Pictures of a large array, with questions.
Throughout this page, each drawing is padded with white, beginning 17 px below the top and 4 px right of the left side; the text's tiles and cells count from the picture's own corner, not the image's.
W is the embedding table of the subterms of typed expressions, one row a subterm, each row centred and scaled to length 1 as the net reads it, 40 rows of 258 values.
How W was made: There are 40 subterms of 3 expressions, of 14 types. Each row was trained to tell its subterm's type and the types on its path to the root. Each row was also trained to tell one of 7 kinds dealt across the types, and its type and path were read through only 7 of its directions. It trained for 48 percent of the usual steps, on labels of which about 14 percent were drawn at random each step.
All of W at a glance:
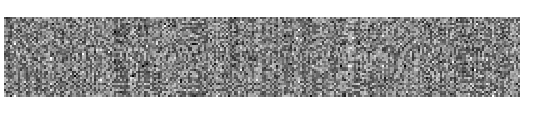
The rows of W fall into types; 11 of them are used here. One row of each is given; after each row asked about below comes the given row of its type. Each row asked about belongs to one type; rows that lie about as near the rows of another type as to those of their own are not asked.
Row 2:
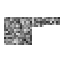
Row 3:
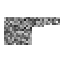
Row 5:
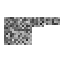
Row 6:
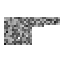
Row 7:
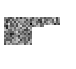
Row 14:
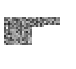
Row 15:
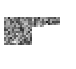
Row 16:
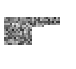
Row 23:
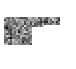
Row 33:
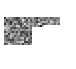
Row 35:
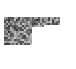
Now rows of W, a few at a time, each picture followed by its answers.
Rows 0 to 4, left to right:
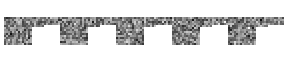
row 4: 35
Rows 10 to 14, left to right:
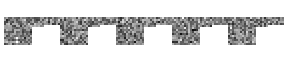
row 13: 6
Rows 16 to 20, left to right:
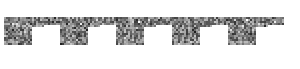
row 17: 15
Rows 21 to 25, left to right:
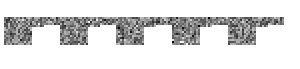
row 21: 7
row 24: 14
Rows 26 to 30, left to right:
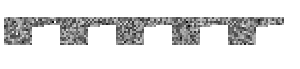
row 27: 35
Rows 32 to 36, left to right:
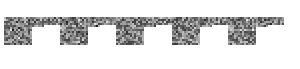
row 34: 3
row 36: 33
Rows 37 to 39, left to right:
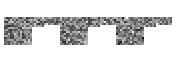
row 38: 3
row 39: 6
